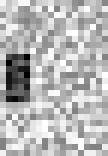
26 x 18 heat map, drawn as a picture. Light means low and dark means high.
In the middle left lies a patch that is higher than the rest. The middle left is the ninth with the highest average. Overall the values sit about 30% of the way up the scale. Most values sit low, with a long tail of high ones.
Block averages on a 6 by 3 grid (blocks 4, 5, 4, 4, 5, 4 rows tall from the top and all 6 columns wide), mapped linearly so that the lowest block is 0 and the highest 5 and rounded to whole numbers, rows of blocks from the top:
1 0 1 | 1 1 1 | 5 0 1 | 5 1 0 | 0 0 1 | 0 1 1
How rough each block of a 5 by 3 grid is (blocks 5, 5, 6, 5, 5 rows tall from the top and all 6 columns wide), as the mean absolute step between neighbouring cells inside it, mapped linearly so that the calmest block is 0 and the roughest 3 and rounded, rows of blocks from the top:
0 1 1
2 1 1
3 1 1
3 1 0
1 1 2
